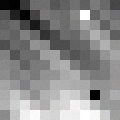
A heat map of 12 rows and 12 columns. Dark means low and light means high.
Lone odd cells: 2, 1 higher and 1 lower than their neighbours. Ninth with the lowest average: top left. Grain: diagonal, down to the right. Slope: up to the bottom.
